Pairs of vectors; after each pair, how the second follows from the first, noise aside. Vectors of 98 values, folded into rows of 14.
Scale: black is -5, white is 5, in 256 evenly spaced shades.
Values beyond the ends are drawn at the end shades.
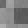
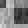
scaled up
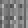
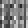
scaled up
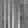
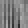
negated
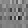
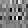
scaled up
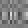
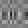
negated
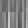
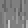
partly zeroed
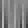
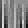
scaled up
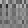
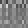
negated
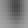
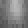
negated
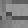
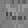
partly zeroed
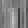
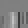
partly zeroed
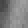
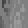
partly zeroed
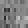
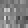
negated
